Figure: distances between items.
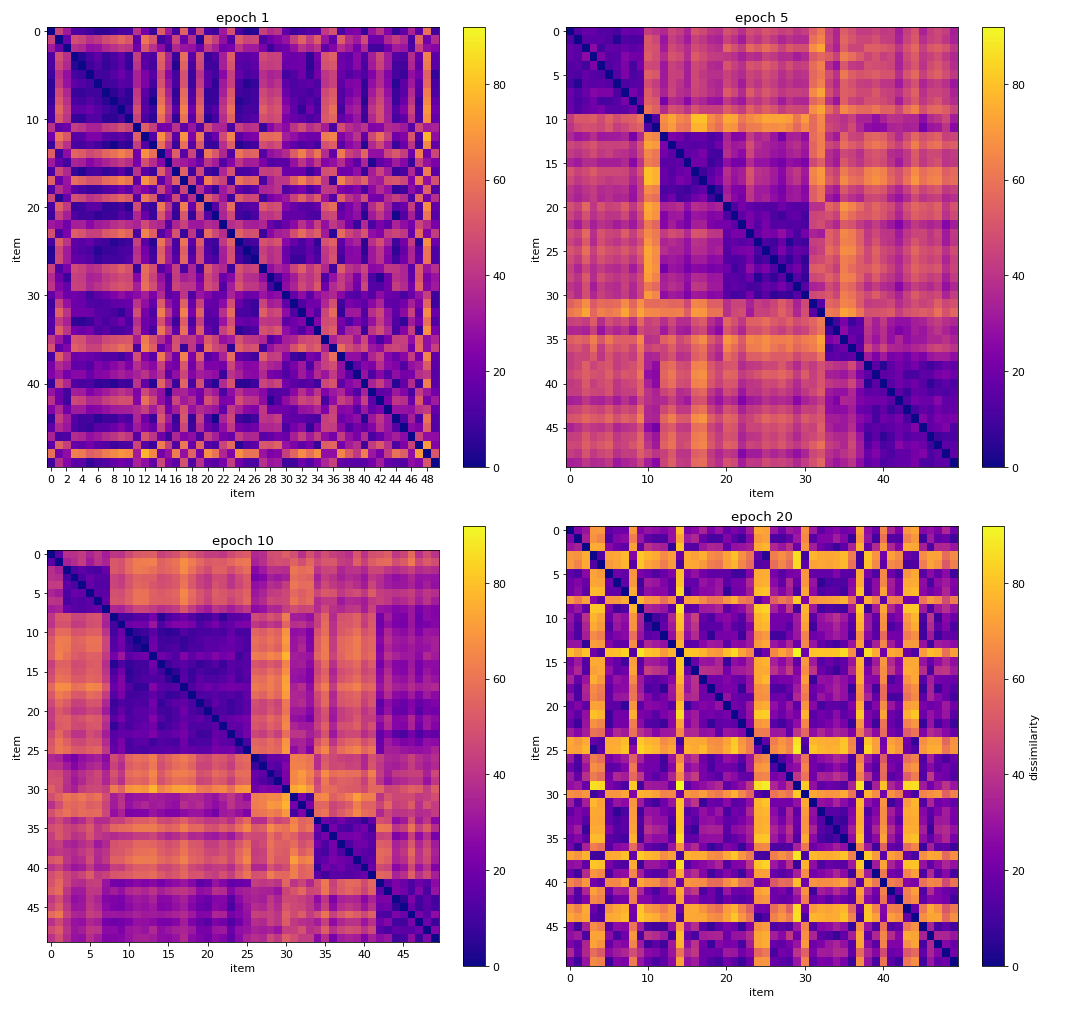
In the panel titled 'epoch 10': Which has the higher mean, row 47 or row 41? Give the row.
41
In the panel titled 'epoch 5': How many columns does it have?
50
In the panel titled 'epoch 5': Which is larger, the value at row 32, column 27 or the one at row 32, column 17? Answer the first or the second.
the second
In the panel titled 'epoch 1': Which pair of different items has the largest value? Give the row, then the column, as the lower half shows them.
48, 12
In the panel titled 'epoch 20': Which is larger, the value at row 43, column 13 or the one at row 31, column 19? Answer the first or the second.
the first
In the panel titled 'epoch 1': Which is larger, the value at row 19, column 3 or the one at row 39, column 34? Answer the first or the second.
the first
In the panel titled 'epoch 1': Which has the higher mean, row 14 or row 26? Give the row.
14
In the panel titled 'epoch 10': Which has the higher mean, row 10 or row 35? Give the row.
35
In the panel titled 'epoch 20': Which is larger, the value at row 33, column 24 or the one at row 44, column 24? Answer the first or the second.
the first
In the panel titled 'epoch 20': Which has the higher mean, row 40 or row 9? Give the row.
40
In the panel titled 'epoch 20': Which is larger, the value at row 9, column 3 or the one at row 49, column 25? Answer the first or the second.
the first
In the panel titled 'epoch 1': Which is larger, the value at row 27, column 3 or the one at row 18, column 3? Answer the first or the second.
the first
